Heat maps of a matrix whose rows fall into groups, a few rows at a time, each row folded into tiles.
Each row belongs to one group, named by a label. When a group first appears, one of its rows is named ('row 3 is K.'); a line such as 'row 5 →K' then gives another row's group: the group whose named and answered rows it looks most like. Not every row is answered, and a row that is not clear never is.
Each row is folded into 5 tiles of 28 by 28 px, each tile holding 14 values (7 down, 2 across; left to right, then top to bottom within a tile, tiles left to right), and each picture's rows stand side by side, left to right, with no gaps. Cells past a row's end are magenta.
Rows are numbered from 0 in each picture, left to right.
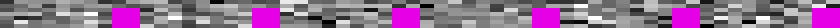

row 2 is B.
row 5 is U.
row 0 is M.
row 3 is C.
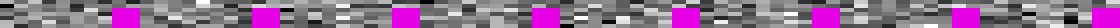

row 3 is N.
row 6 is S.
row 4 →U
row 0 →C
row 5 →M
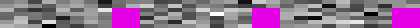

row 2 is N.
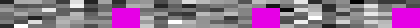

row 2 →M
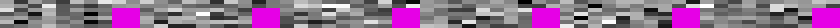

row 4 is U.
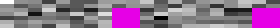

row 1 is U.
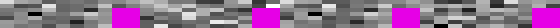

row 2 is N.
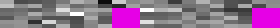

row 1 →B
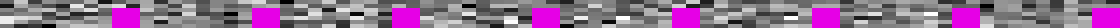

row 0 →S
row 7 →C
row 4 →U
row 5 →S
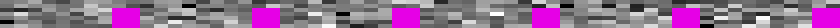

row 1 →C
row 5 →U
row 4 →C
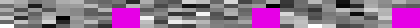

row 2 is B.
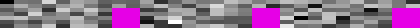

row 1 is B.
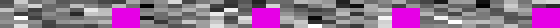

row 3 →B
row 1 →C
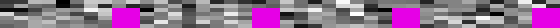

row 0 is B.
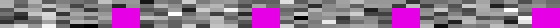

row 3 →C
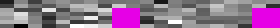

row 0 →S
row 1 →B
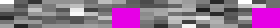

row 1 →U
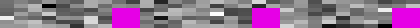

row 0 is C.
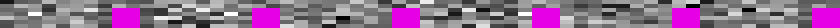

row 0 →N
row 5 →N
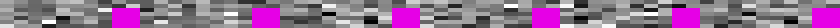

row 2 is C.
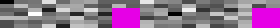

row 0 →N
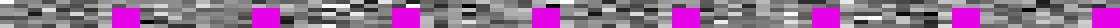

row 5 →M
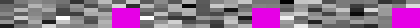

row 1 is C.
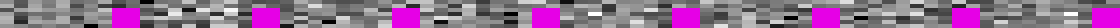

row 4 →N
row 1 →N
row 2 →U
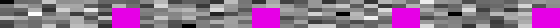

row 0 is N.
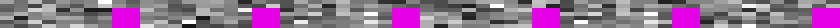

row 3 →S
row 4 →M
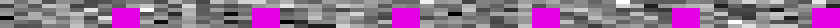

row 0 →C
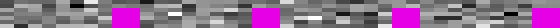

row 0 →C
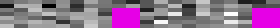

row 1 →M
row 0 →C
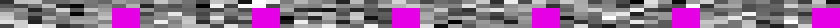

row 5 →C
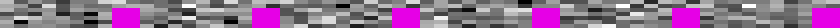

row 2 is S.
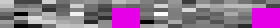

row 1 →B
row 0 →B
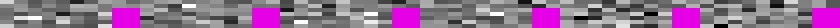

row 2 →M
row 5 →C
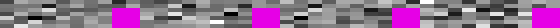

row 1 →N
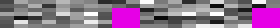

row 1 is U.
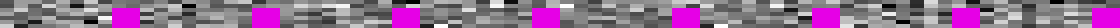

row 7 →M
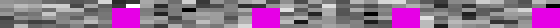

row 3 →S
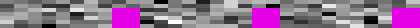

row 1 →B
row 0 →S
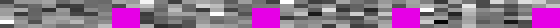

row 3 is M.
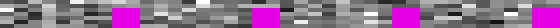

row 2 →M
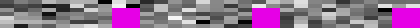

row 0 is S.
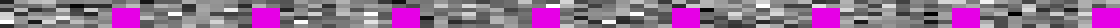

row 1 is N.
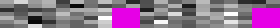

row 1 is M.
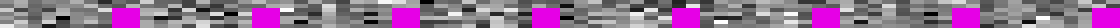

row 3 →N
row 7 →U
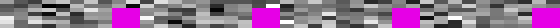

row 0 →S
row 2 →C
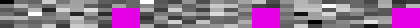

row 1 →B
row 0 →N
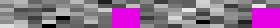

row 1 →B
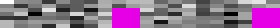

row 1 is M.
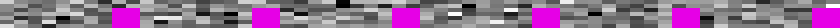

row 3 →N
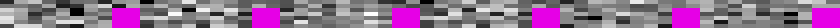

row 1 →N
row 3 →N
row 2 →M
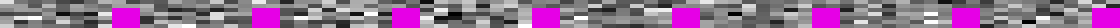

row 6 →M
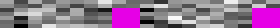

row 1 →B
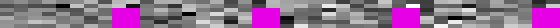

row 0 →S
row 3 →C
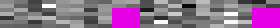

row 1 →M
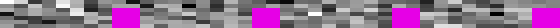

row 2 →N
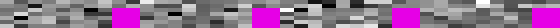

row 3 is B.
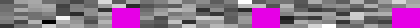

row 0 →U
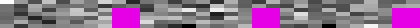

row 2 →S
